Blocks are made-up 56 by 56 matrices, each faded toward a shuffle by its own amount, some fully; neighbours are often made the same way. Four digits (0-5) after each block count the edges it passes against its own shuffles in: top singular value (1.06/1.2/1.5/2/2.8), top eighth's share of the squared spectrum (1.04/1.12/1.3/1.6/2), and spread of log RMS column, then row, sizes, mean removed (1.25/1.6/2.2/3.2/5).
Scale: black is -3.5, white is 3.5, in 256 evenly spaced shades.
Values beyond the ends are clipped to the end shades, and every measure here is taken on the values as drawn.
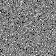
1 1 0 0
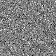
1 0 0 0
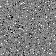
0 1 0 0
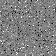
0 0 0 0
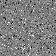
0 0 0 1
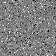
0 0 0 0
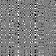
5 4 3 2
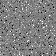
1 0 0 0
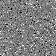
2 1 0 0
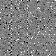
4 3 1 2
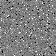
0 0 0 0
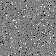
0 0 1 0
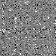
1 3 2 2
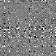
2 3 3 3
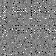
3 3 2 2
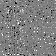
3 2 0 0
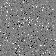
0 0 0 0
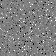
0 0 0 0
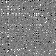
3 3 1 1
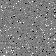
1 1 0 0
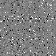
3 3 1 1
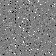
2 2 0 0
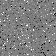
0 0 0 0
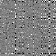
4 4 3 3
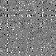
4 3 2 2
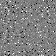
3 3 1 1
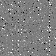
3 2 1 0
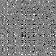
4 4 2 2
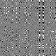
4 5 3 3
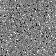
1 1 0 0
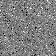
0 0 0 0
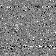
2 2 0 2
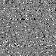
1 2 0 3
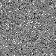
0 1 0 1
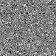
1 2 0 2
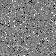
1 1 0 0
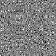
4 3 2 2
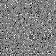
3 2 1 1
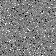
1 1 0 0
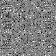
3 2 1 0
